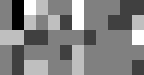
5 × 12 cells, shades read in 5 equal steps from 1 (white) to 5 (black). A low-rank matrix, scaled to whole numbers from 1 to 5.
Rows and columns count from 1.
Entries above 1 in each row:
10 11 11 12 12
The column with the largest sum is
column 2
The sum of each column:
14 20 12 14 14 17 9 16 15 16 17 14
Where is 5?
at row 1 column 2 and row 2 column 2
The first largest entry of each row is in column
2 2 3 2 2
